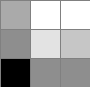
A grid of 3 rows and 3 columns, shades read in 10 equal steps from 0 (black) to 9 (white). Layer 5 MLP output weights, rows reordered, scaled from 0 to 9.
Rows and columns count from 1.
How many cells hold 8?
1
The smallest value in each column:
0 5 5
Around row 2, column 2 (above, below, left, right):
9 5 5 7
